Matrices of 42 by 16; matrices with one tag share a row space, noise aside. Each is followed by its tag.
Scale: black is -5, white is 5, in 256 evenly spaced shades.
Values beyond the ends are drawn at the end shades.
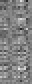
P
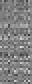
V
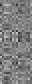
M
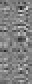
P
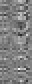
P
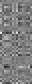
M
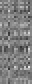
V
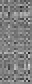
V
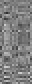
M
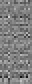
V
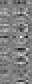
P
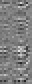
P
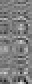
P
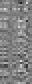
P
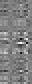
P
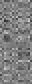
M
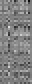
V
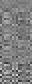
M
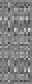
V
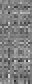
V
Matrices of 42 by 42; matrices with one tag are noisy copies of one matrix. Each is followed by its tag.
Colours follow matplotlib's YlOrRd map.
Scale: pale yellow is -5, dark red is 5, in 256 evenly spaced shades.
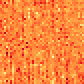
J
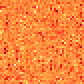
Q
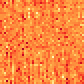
J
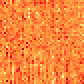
J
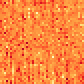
J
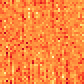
J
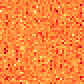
Q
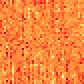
J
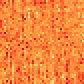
J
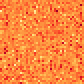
Q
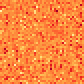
Q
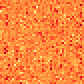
Q
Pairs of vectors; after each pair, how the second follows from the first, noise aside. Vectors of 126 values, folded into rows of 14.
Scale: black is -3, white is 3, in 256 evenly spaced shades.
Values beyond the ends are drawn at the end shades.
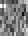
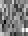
reversed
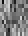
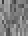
shrunk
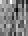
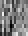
reversed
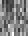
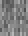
shrunk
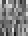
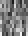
reversed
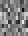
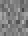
shrunk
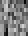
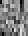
reversed
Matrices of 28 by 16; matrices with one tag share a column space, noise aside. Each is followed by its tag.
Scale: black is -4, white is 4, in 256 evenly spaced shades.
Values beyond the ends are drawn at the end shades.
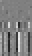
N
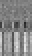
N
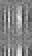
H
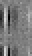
H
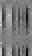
H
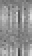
H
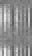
H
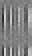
H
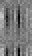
H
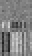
N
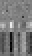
N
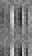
H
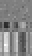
N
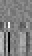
N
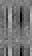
H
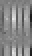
H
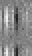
H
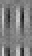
H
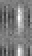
H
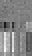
N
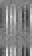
H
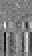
N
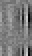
H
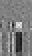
N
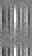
H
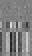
N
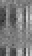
H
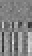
N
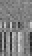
N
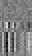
N
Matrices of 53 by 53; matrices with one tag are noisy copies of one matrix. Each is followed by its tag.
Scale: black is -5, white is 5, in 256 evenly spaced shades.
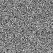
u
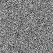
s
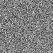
u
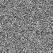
u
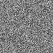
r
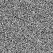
u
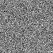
u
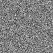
r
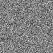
r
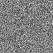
r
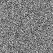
s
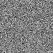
u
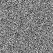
s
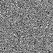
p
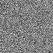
p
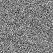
r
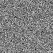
u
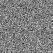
u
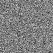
p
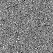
s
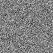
r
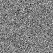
r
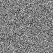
r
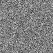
s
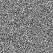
r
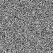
u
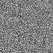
p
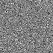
p
